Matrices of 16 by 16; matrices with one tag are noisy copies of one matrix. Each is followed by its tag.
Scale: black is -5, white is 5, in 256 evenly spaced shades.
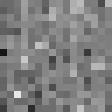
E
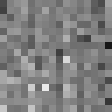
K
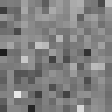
E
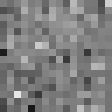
E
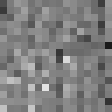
K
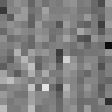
K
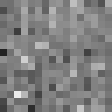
E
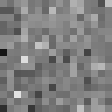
E
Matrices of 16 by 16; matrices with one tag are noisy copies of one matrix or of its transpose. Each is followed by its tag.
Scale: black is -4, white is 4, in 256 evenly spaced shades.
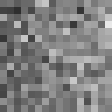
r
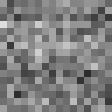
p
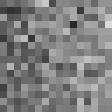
r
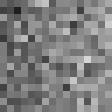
r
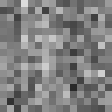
p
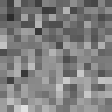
r
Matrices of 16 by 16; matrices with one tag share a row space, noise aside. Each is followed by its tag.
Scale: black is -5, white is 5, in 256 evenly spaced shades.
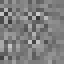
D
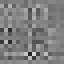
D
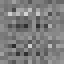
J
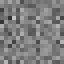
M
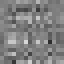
J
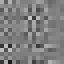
D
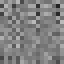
M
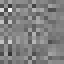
D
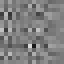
D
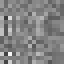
D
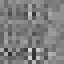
D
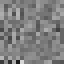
M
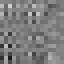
D
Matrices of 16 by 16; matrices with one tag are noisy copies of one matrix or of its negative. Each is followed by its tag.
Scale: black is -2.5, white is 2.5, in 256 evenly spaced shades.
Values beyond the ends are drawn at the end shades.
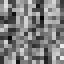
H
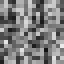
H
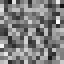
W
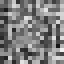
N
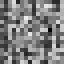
N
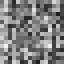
N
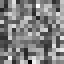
N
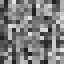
N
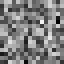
W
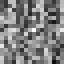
H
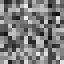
W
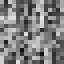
H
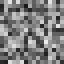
W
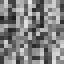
H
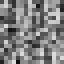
H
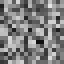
W
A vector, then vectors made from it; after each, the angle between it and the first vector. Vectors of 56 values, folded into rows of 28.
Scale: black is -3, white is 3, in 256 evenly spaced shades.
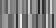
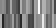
partly opposed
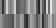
partly aligned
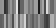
orthogonal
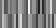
nearly parallel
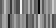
partly aligned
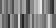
orthogonal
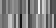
nearly opposite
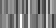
nearly parallel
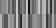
nearly opposite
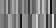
nearly opposite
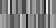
partly aligned
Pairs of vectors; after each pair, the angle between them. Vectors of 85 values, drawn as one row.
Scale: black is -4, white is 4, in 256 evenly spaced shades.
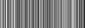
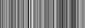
partly opposed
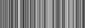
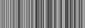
nearly opposite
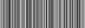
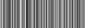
nearly parallel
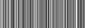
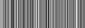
nearly parallel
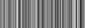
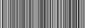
orthogonal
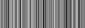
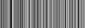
orthogonal
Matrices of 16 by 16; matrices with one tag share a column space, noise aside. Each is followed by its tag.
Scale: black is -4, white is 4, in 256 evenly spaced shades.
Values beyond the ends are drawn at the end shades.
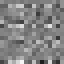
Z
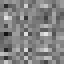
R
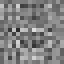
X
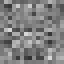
X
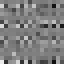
Z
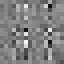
X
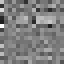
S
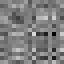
R
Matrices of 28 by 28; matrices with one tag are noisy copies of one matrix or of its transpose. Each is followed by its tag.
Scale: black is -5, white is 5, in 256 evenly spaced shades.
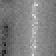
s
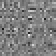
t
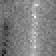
s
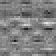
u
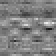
u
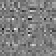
t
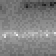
s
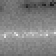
s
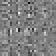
t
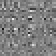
t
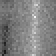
s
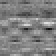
u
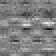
u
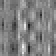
u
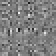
t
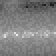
s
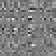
t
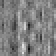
u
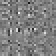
t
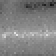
s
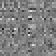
t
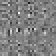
t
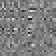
t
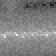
s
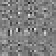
t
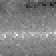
s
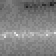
s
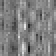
u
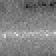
s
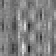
u
